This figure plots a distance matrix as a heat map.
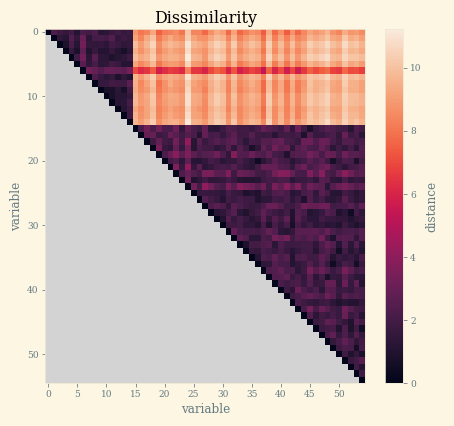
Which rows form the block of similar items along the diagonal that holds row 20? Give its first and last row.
15 to 54
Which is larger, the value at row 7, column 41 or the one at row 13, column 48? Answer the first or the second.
the second
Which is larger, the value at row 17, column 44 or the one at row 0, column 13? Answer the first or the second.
the first
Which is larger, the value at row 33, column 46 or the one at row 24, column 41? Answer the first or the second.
the second
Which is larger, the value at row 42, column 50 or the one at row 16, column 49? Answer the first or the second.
the second
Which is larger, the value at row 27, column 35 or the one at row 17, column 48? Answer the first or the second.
the second
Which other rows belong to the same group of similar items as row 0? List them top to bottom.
1, 2, 3, 4, 5, 6, 7, 8, 9, 10, 11, 12, 13, 14
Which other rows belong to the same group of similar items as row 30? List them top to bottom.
15, 16, 17, 18, 19, 20, 21, 22, 23, 24, 25, 26, 27, 28, 29, 31, 32, 33, 34, 35, 36, 37, 38, 39, 40, 41, 42, 43, 44, 45, 46, 47, 48, 49, 50, 51, 52, 53, 54
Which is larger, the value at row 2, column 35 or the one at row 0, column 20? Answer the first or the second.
the first
